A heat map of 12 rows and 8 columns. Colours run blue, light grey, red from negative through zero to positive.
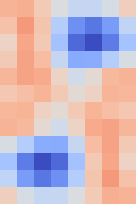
No seam splits the table. It looks the same turned upside down. No lone cell stands out from its neighbours. No overall slope runs across the table. On average the colour sits 50% of the way up the scale. The texture is blotchy. No single row or column stands out from its neighbours.
